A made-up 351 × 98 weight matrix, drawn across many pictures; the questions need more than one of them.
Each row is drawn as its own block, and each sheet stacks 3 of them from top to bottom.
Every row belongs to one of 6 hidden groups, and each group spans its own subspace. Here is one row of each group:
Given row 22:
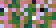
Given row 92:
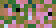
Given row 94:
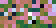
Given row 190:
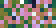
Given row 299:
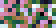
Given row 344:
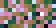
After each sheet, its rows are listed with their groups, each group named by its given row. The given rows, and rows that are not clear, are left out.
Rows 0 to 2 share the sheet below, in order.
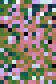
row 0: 299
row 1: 92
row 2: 94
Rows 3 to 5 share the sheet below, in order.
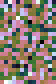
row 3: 22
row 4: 299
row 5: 92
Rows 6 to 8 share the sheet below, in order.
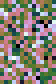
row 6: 344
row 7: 22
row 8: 344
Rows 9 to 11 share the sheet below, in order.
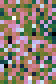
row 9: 344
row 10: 190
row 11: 22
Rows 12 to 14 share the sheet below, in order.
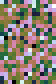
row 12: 190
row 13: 22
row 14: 299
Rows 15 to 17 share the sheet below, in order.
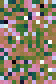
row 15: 344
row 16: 92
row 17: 190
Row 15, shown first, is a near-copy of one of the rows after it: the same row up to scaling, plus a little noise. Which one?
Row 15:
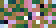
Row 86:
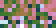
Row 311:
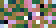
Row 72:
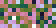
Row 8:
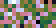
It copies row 311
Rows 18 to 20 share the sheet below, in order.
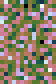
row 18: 190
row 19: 299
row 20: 92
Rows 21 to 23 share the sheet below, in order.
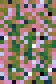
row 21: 92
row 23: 299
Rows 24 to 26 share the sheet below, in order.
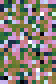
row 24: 299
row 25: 94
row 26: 344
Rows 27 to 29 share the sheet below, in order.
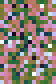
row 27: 190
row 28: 94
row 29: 22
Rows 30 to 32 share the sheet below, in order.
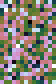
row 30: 22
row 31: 22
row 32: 94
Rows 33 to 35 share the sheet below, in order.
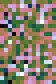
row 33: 344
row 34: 94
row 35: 92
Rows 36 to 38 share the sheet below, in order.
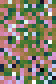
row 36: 92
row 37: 92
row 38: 344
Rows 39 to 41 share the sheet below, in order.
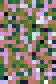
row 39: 344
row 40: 299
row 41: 344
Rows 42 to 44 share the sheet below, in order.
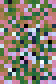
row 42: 94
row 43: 190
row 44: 190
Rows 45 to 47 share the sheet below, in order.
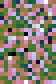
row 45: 190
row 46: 92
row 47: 94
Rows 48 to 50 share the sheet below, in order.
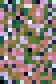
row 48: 22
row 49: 22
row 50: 299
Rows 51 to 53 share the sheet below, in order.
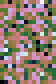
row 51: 92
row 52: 344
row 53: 299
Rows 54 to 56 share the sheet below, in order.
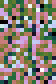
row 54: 344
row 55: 190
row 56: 344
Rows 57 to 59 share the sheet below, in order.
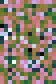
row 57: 299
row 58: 22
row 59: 94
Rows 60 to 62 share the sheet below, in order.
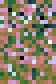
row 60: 299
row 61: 92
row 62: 190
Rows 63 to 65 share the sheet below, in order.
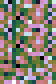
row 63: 22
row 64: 22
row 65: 92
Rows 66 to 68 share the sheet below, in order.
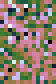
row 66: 92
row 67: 92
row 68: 94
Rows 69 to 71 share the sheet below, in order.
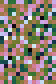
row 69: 299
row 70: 22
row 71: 22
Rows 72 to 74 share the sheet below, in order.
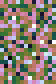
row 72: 344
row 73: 299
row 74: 22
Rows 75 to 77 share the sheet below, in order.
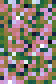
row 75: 22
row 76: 299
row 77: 92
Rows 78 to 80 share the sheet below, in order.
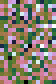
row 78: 299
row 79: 299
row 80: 94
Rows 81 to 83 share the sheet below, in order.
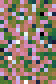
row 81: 299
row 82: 190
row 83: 94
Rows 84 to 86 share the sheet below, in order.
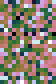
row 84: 22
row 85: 190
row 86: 344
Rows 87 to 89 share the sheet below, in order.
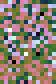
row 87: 299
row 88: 94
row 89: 94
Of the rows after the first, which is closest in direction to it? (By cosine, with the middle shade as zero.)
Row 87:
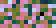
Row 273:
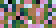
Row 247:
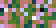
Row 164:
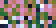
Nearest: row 164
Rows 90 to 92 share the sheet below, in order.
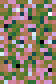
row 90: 92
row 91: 299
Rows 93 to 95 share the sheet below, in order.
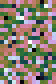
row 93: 92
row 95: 344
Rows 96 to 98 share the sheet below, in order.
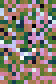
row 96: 344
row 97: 94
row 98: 190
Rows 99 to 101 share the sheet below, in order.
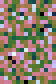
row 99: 299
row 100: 92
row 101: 94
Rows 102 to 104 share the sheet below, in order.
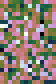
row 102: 344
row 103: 190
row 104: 94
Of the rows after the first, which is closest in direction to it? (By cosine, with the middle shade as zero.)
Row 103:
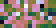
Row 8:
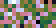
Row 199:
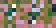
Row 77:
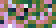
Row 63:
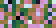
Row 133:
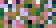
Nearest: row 199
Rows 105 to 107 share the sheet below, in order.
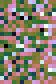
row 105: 299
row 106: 92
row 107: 190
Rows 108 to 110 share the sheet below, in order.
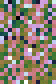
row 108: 22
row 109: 22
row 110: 94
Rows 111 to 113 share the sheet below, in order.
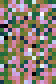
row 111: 344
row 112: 22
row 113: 22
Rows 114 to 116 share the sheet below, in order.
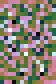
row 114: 94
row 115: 94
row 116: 299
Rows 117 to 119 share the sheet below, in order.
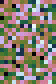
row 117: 190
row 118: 344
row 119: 92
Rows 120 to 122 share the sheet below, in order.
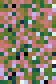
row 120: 94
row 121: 94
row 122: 344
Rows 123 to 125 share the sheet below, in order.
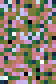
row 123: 22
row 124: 94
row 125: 344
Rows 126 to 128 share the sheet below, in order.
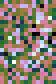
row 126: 344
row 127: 299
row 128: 94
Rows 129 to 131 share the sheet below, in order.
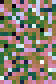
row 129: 190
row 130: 92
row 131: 190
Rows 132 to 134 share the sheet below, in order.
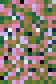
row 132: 190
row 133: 22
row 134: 190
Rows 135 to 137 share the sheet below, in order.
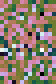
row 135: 299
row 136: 344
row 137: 299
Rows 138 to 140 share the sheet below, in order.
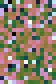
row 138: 22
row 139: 94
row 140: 92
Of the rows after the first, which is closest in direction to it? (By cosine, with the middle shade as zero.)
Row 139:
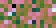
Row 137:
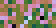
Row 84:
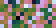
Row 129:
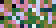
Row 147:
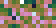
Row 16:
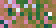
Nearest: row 84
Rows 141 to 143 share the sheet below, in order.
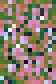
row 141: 299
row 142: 22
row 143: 92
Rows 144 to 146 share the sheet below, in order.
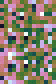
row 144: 299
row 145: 92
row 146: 92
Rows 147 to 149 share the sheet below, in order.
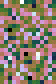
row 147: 190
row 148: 94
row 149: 22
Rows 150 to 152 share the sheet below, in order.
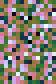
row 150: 299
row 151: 94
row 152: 22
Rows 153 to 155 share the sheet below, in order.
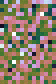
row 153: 299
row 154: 190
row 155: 94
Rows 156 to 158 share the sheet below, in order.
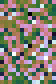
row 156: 94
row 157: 299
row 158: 190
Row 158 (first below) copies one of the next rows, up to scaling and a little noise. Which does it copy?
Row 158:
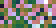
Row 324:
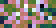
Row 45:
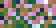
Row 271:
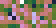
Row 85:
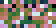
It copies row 45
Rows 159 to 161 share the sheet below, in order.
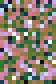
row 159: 22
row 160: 92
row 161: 94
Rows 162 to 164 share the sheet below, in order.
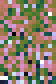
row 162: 92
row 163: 94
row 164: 344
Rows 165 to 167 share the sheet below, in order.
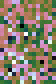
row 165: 344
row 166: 92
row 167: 190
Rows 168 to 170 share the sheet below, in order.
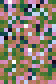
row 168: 94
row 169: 22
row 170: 94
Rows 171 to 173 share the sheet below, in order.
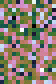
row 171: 344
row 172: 190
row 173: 299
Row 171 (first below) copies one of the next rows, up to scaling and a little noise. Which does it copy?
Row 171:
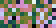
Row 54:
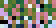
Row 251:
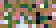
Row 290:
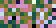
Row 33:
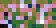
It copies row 290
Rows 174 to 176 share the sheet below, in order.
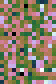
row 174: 190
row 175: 94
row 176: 299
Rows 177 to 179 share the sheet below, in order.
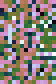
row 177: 344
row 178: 299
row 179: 299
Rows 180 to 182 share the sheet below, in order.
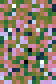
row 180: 94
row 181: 22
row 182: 190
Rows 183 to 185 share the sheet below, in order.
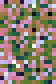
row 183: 190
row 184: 22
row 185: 92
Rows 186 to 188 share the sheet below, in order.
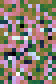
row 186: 344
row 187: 92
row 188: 22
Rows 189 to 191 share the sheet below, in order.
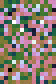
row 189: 94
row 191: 94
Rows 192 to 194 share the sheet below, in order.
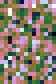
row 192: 190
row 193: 190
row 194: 22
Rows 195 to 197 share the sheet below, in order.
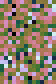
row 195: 94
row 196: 94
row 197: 22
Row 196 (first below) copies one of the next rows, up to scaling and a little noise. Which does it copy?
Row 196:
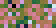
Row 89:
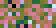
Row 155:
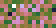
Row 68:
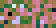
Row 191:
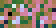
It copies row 89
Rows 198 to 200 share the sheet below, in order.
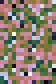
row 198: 190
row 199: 94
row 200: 299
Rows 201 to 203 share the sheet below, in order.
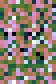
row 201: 344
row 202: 94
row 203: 92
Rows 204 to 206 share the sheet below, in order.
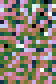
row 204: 299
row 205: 92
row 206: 299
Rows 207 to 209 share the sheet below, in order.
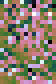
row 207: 190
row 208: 92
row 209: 94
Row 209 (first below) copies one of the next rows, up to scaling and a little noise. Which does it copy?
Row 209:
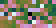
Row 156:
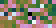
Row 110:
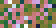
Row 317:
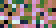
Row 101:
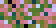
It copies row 156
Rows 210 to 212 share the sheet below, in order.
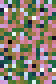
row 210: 22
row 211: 94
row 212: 299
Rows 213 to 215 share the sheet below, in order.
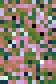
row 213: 344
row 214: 190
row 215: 344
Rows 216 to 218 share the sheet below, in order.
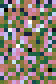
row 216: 22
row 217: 22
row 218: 190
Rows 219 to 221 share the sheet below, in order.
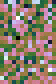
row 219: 22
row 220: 92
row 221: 190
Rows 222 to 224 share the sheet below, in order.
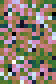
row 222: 344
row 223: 94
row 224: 190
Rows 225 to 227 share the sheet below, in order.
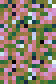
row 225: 94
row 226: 299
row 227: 94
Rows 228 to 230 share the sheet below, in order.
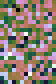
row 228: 92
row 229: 92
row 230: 299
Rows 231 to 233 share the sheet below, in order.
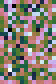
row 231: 94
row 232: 22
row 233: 190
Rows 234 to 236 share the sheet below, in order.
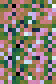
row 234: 94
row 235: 22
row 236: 22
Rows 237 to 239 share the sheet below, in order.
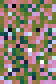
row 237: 94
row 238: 22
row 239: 190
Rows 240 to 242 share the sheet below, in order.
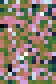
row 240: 299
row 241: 94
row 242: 190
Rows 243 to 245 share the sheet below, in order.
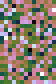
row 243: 94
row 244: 22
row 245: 299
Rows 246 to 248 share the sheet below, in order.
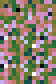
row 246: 92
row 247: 22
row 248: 22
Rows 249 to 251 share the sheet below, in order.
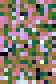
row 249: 299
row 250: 344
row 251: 344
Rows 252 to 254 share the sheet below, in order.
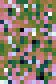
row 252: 92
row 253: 190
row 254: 344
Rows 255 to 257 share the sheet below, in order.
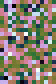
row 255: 94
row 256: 92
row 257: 344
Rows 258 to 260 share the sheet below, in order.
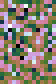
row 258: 92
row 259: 22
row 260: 190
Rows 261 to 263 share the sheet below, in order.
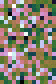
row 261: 190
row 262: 92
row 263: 344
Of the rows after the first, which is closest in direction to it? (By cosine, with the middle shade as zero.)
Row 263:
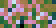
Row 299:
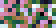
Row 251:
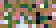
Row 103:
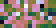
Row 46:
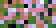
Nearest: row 103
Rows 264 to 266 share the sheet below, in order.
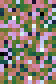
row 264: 344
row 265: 344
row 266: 22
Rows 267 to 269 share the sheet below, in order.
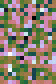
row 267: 22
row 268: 92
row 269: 190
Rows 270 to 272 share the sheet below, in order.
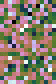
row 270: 94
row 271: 190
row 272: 92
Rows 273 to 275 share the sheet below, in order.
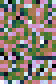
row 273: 22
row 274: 299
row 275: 299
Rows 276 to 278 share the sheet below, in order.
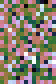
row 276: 190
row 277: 94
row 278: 190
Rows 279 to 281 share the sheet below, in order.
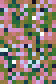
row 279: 22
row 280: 344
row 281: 94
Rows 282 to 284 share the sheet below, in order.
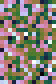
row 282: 299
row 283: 92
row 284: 299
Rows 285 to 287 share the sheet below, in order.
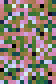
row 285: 190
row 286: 344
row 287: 94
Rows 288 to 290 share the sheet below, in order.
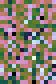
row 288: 299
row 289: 94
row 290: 344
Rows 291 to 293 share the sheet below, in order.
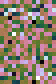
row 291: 94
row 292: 94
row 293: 344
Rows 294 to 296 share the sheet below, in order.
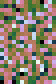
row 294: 92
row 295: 299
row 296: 299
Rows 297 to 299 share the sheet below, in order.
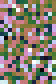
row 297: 92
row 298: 22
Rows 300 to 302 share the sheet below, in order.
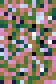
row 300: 344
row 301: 299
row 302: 299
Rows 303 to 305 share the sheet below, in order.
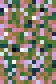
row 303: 22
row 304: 94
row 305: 94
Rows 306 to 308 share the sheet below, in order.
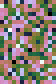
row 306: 190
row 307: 22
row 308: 190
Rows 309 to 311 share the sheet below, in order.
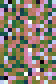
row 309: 22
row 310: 22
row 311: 344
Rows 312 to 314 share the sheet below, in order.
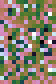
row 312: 92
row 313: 299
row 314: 190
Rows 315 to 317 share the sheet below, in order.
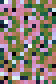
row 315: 299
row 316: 299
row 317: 94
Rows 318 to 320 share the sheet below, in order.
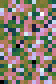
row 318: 344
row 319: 22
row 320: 299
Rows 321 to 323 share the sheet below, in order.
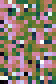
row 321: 92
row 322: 299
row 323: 344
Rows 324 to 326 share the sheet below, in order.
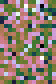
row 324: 190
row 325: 299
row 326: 92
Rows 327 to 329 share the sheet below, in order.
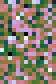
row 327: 22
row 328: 92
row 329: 92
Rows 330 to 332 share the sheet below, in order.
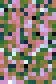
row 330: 22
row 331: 299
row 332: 92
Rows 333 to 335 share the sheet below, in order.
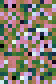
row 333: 94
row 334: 190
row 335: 94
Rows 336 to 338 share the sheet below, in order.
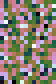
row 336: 344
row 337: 22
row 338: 299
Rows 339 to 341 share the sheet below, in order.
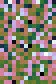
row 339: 22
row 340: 299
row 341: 299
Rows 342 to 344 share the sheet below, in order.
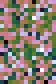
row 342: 22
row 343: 344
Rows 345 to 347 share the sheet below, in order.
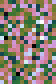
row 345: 344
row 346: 22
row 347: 22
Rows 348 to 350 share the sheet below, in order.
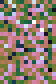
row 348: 94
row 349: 92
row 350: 92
